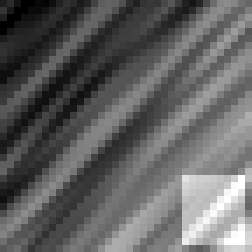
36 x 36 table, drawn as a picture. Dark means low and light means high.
The grain runs diagonally up to the right. The ninth with the highest average is the bottom right. Overall the values sit about 40% of the way up the scale. In the bottom right lies a patch that is higher than the rest. The halves do not mirror each other. The field climbs toward the bottom right. The ninth with the lowest average is the top left.
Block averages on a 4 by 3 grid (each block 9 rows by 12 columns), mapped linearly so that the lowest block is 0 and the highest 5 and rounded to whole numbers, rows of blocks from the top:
0 1 2 | 0 2 3 | 1 2 4 | 2 3 5
